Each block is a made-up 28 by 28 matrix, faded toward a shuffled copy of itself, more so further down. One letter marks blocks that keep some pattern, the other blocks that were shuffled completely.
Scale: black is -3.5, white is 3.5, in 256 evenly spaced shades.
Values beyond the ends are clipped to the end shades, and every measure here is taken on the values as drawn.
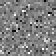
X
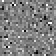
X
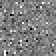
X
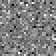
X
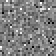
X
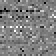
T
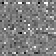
T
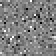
X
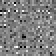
T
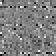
T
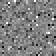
X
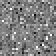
X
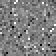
X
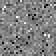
X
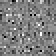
T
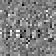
T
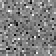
X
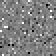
X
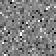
X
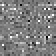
T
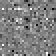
T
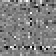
T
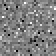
X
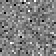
X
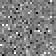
X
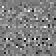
T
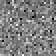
X
